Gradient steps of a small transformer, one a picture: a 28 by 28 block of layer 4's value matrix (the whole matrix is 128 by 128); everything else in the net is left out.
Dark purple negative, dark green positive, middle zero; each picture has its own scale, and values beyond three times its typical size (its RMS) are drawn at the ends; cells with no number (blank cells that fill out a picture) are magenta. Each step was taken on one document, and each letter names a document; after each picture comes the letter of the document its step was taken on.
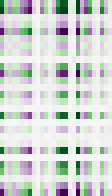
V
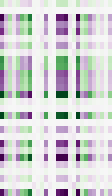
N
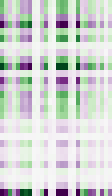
N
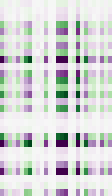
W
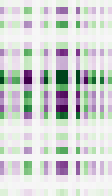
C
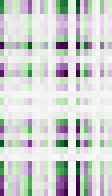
V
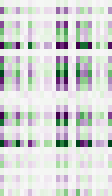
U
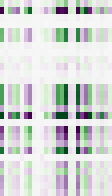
U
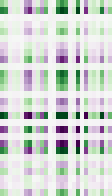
C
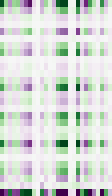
V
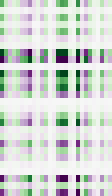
V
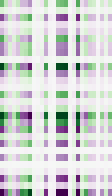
N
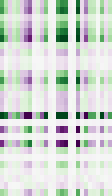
C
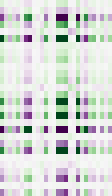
W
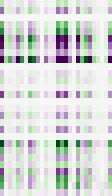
U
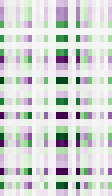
W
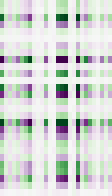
V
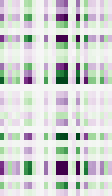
W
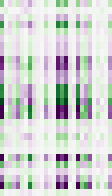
U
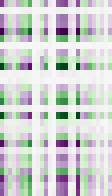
N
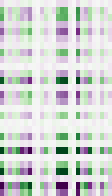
V
